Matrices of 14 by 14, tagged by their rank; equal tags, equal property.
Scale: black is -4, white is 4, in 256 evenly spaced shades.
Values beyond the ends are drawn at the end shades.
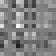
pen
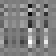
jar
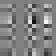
jar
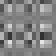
jar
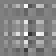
jar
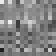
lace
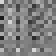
lace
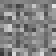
lace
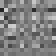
lace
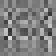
pen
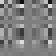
jar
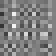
pen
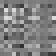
lace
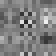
pen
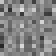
lace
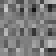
pen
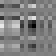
jar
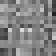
lace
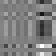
jar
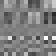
pen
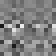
pen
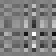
jar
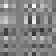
pen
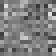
lace
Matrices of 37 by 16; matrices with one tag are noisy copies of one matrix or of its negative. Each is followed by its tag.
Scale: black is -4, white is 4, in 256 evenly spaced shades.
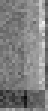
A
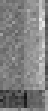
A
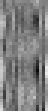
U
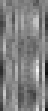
U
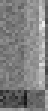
A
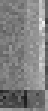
A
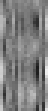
U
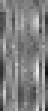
U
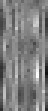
U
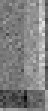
A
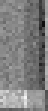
A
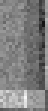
A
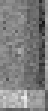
A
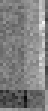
A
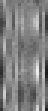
U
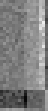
A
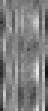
U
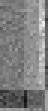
A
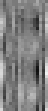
U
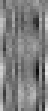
U
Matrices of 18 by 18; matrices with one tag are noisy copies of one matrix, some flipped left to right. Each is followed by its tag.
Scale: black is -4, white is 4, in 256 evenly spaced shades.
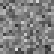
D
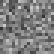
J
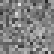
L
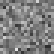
D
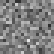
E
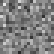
J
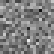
E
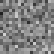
L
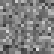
D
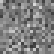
L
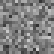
D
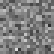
D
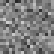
E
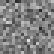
E
